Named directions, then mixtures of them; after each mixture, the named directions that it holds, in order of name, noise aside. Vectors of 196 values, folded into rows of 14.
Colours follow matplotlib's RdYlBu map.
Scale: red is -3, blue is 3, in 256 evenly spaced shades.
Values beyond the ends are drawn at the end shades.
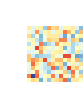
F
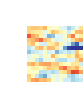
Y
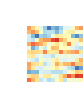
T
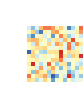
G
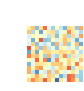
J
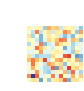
F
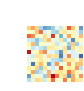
G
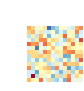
F, T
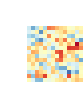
F, G, Y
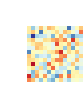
F, G, T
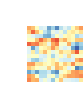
T, Y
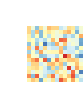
F, J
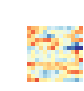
T, Y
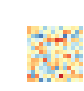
F, T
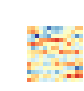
T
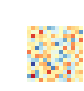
F, G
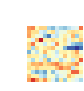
J, T, Y
